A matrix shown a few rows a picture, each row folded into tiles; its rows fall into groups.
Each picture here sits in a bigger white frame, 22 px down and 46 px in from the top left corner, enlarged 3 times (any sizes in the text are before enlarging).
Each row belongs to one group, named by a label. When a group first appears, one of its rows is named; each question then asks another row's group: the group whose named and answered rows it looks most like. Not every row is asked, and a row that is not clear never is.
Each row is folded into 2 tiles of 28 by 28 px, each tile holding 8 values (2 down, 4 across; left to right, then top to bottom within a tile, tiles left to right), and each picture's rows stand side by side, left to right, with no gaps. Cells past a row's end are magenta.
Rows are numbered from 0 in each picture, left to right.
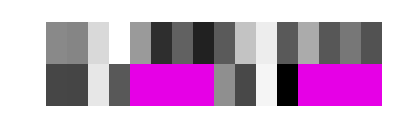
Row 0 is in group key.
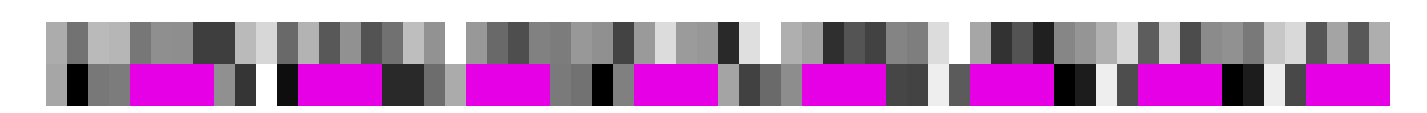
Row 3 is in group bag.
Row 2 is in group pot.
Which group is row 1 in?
key
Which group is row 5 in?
key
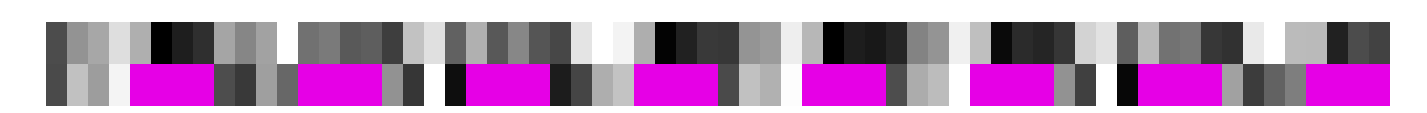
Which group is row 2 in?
key
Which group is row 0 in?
pot
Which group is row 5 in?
pot
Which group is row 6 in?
key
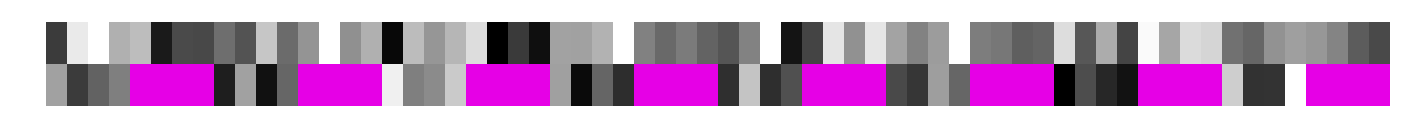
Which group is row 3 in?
key
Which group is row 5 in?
key
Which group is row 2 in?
pot
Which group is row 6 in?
bag
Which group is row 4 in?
bag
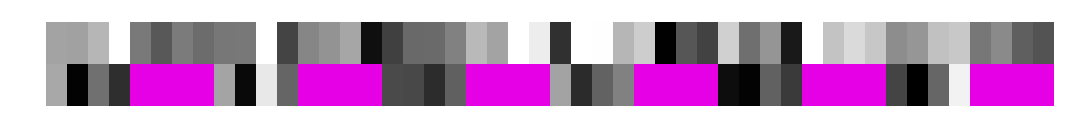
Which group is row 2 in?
bag
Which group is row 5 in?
pot
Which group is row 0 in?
key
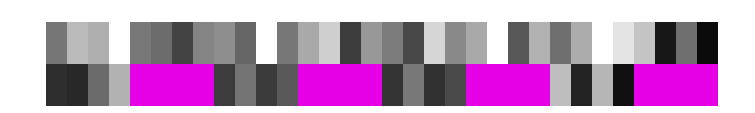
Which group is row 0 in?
pot
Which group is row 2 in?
bag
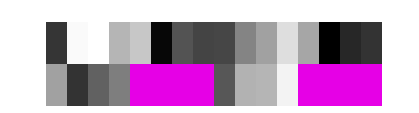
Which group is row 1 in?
pot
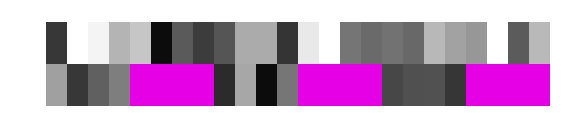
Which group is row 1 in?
bag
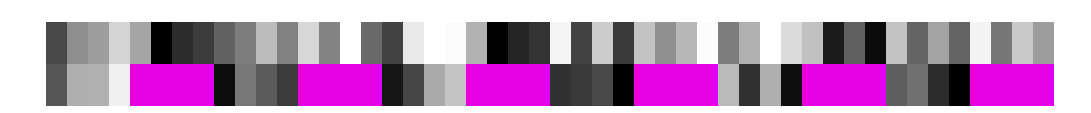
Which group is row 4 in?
key
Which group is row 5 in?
bag
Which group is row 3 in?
bag
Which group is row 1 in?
bag
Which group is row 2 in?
pot
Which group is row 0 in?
pot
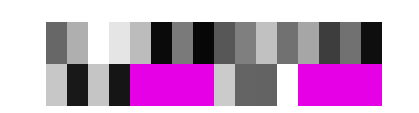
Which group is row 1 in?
pot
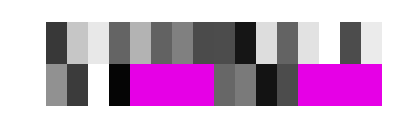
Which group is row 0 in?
key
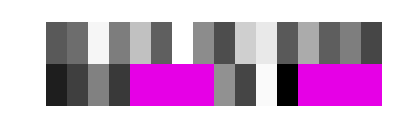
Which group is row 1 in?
key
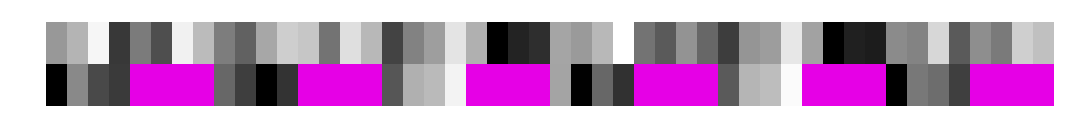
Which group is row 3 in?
key
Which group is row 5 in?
bag
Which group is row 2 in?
pot
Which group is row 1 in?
bag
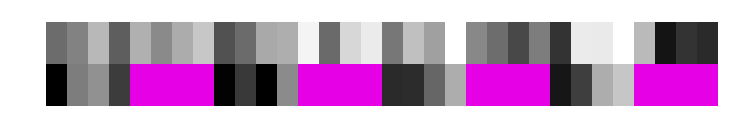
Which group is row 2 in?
pot
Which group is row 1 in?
bag
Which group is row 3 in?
pot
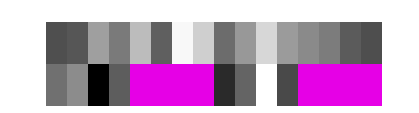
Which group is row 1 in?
key
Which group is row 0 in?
bag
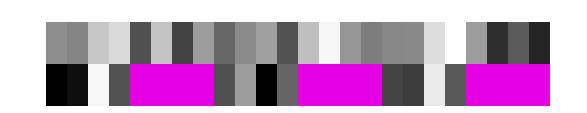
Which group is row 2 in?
key
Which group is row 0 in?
key
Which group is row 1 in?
bag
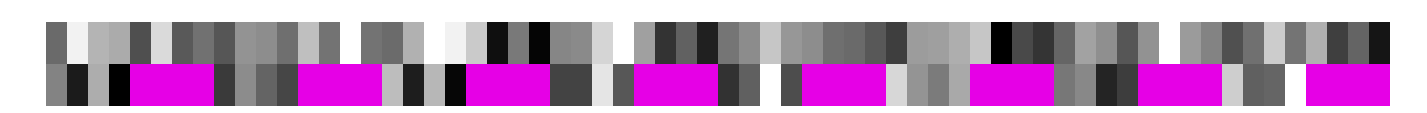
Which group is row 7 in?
pot
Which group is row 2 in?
key
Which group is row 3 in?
key
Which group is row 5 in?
pot
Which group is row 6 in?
bag
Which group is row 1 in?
bag
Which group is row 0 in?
key
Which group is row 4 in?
key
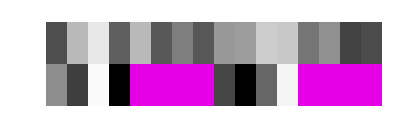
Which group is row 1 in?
pot
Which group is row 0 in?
key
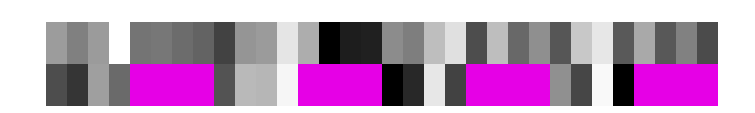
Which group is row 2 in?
key
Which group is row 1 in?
pot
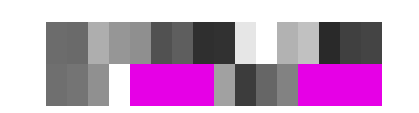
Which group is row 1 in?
pot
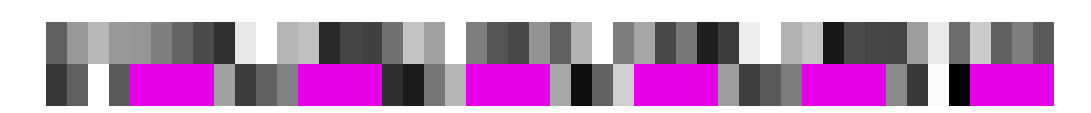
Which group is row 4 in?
pot
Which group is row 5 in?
key
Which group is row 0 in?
key
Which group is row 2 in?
pot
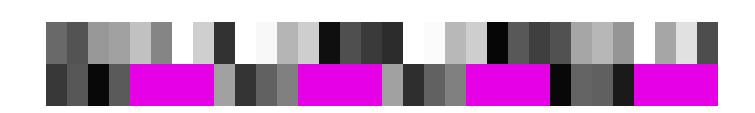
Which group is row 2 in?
pot
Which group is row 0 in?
bag
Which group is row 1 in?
pot
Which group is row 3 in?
bag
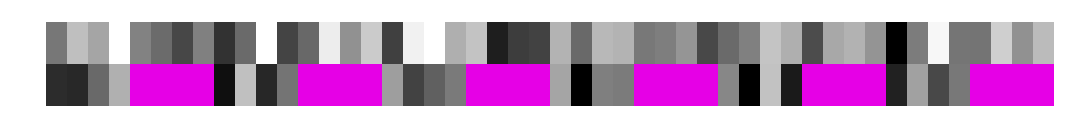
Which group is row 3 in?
key
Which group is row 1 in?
bag
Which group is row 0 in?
pot
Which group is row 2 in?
pot
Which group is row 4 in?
key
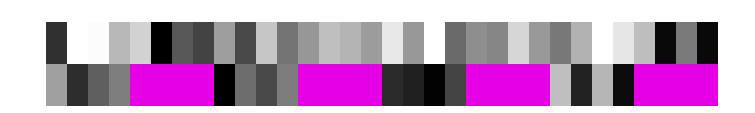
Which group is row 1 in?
bag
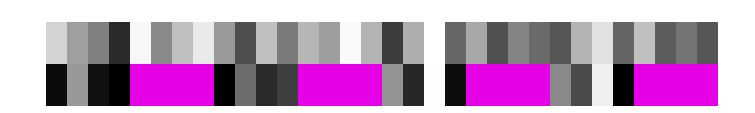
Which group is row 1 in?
bag
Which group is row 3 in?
key
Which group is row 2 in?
key
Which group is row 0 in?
bag
